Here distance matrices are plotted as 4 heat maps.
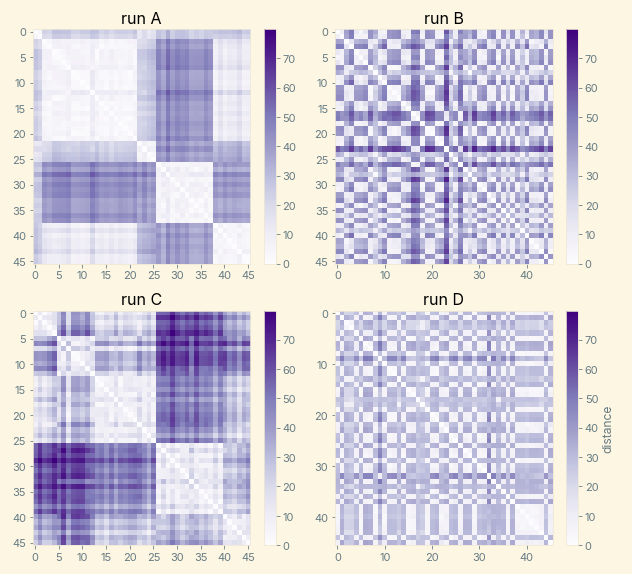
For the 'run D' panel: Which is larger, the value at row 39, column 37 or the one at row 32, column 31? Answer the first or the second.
the second
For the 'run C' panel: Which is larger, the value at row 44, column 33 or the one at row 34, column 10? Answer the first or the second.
the second
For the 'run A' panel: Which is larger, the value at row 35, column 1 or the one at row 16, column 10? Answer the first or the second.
the first
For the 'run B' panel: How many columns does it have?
46
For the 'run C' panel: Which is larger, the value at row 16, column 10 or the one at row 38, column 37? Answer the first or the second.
the first
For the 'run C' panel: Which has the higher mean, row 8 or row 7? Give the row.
8
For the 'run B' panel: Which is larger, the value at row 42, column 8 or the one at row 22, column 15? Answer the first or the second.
the first
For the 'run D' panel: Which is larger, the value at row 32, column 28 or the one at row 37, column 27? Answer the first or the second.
the first
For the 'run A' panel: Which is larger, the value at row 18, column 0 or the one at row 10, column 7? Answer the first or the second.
the first
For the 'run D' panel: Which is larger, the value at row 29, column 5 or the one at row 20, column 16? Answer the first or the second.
the second
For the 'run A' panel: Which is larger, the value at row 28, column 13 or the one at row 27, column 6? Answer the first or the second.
the first
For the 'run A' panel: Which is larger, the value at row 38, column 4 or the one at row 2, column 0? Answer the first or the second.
the second
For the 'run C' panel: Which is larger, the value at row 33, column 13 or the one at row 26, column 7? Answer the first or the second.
the second
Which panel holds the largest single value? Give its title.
run C
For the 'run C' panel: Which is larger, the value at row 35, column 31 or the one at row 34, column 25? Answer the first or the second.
the second
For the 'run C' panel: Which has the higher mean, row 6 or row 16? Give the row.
6
